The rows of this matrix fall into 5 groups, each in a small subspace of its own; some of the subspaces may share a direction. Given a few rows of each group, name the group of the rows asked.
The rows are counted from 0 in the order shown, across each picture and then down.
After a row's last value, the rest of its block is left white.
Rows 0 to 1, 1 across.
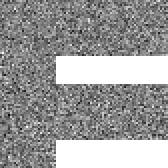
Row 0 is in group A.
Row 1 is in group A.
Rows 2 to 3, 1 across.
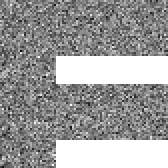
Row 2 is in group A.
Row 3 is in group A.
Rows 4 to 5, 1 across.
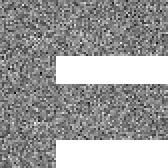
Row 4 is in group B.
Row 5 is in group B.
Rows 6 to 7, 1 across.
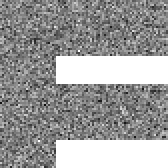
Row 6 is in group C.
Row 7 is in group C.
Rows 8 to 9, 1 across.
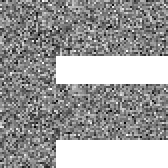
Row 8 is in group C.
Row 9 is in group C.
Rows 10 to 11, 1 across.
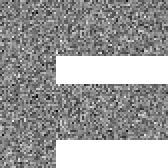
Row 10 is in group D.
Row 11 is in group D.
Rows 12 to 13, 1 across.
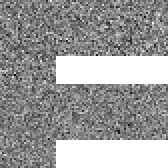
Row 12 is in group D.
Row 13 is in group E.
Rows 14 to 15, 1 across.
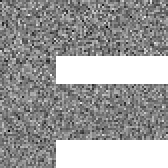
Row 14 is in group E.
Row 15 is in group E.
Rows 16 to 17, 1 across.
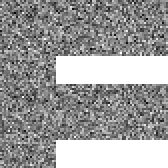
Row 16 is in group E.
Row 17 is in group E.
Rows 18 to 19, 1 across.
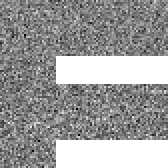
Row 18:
D
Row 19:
C
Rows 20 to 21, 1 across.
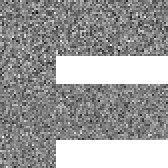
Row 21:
A
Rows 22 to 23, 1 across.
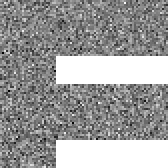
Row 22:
A
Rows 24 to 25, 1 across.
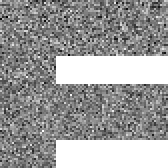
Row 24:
C
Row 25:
C
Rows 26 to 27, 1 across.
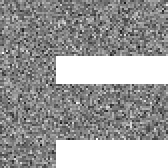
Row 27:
D
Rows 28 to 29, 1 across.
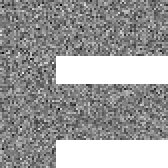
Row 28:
A
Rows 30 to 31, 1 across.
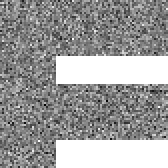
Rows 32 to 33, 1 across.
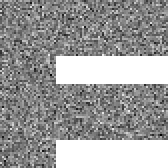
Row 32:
E
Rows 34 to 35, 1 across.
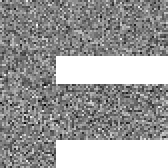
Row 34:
C
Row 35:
C
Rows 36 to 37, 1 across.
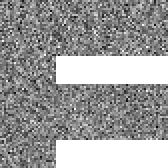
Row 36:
D
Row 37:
B
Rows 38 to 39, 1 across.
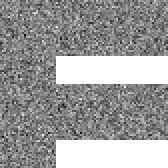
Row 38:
D
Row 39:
A
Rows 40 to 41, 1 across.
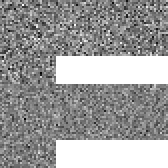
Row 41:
D
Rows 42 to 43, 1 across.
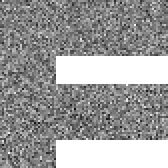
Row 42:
C
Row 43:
B
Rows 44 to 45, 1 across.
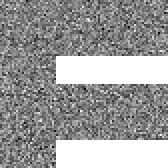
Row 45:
A
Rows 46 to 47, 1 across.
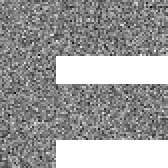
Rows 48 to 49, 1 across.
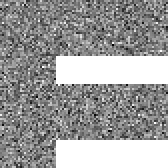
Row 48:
B
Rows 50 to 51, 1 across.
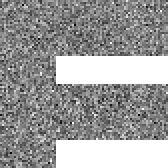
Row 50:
B
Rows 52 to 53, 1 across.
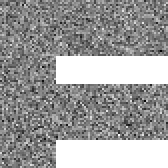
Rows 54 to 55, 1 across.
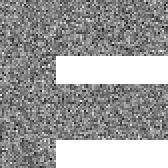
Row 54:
B
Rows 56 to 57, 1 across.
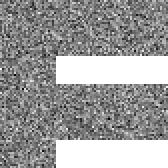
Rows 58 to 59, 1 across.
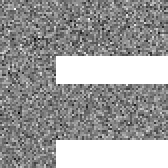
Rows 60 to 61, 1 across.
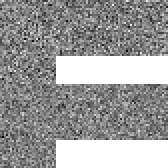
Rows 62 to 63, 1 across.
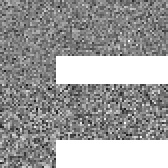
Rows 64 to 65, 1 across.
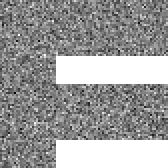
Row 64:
E
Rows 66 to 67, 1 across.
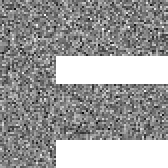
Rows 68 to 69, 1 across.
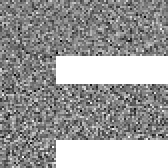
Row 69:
A
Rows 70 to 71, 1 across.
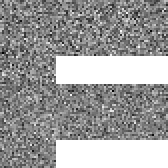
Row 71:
C
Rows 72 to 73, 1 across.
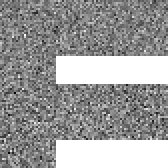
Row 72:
D
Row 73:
B
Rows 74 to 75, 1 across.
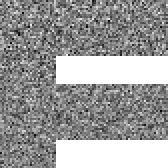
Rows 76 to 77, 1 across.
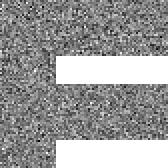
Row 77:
A
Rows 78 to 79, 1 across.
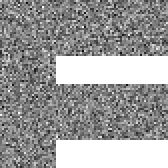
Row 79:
D
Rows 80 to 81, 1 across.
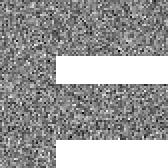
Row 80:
D
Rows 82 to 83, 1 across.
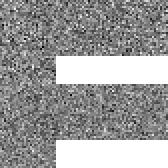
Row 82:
C
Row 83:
C
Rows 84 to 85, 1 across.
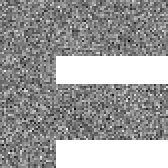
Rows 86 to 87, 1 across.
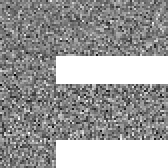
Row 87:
E
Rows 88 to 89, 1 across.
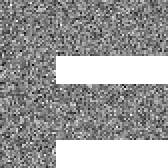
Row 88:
A
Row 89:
A
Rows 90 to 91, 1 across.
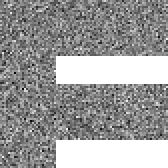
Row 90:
A
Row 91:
B
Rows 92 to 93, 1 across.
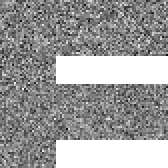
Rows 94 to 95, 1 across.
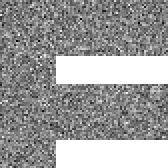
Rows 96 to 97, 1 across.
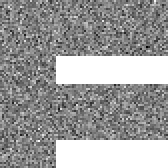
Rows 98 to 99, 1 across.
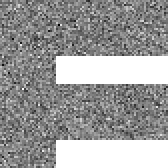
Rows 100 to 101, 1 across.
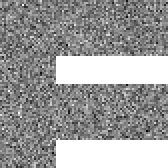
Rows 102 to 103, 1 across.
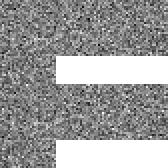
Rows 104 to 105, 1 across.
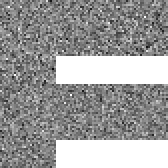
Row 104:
D
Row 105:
C
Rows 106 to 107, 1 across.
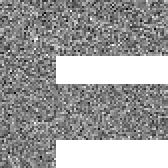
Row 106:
C
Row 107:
B
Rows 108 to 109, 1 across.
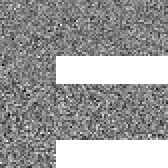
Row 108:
A
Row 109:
A
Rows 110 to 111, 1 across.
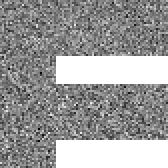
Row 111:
A
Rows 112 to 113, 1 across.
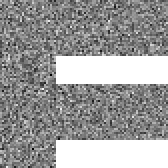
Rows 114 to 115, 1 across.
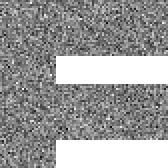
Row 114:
E
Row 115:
B
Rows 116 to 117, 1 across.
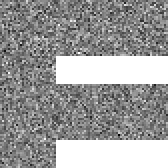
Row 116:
A
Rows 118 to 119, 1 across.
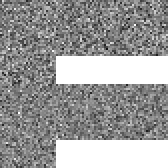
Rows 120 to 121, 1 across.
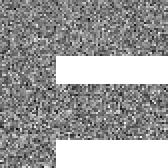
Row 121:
C
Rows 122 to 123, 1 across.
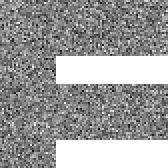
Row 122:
C
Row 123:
C
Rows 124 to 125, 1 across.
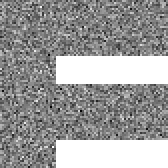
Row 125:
A
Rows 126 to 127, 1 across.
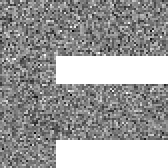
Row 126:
E
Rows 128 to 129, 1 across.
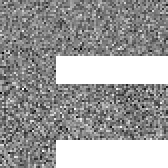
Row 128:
A
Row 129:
B
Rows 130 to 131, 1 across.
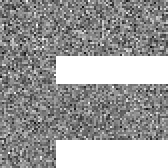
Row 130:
C
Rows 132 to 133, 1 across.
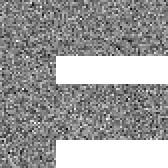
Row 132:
E
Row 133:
B
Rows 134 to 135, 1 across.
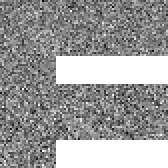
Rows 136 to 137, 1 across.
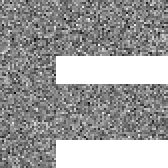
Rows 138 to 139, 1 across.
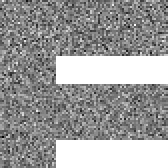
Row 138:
C
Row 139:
A
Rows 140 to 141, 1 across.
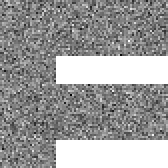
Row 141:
C
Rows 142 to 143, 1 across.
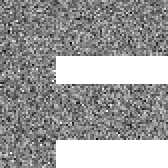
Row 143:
D
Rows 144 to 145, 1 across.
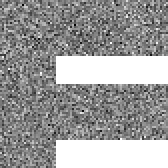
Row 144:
B
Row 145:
E
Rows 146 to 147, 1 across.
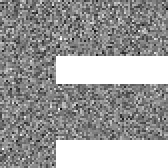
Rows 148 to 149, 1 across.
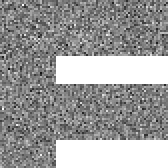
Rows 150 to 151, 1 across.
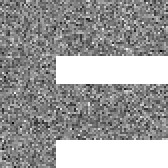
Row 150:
B
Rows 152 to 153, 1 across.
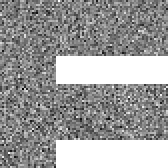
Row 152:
D
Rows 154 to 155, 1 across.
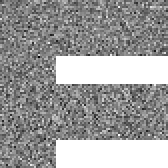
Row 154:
C
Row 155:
D
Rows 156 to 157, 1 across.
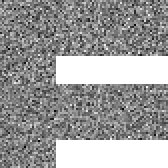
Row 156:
C
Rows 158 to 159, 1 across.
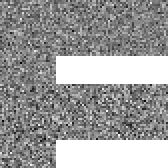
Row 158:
E
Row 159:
D
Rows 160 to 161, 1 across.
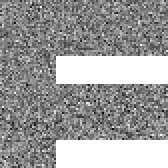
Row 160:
E
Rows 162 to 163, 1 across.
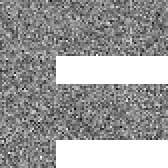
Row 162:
D
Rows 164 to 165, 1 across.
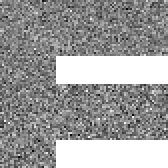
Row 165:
C
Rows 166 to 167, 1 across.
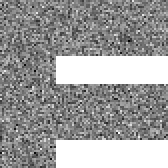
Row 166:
E
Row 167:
E
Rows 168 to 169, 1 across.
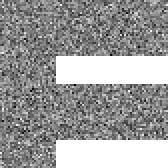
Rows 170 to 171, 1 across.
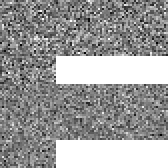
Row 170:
A
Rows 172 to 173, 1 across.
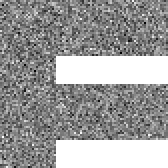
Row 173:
A
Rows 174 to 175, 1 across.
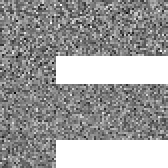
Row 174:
A
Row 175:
C
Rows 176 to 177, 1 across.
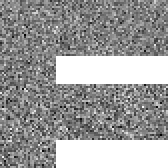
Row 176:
D
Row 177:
B
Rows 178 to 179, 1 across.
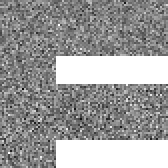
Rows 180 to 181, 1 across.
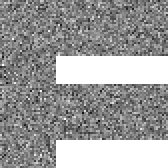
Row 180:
A
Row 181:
E
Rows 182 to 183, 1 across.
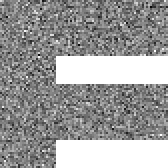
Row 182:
C
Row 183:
B
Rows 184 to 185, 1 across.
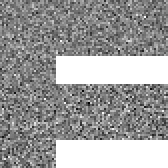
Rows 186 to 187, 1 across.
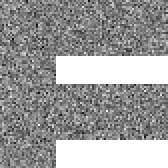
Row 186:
C
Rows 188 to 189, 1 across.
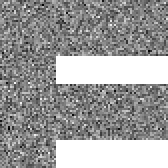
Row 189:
E
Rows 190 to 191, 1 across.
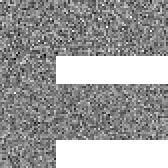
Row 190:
E
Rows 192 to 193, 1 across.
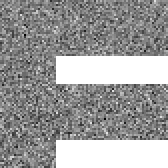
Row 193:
C
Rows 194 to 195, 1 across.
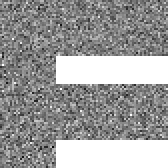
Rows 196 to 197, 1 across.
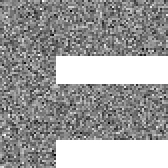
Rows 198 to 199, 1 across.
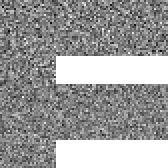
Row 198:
A
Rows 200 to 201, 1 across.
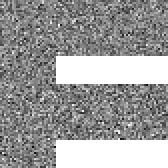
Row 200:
A
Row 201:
E
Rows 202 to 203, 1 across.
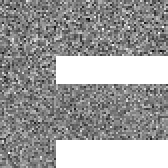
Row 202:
B
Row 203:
B
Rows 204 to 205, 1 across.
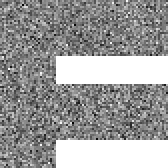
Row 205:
D
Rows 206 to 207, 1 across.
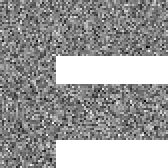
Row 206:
D
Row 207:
E
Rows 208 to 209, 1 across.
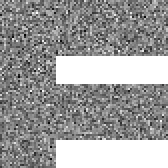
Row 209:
E
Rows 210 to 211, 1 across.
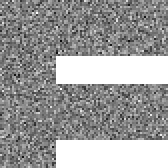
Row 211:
A
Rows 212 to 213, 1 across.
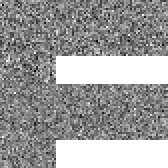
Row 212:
E
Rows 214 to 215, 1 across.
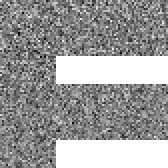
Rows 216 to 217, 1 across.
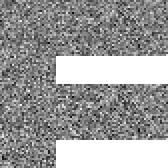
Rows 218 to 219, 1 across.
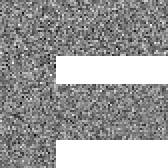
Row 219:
E
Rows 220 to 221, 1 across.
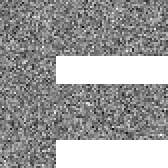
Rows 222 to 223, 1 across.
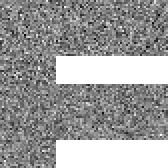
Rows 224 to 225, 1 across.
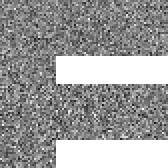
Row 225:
D
